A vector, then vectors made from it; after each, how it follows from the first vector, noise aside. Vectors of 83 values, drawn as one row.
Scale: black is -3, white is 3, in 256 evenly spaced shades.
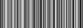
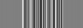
partly zeroed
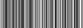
negated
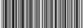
negated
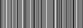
partly zeroed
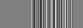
partly zeroed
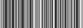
negated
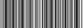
negated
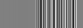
partly zeroed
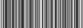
negated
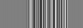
partly zeroed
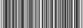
negated
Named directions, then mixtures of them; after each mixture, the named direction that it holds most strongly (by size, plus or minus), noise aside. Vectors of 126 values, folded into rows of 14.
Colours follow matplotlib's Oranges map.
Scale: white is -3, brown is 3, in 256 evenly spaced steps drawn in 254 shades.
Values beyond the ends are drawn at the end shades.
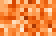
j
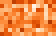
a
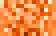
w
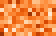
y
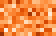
y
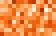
a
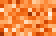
y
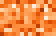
a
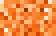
w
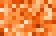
y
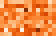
a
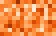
a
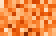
w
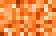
y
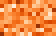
y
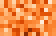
w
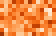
j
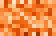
w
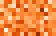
w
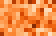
a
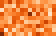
y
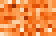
j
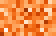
y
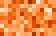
j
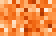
j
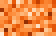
y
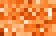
y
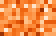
w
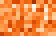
a
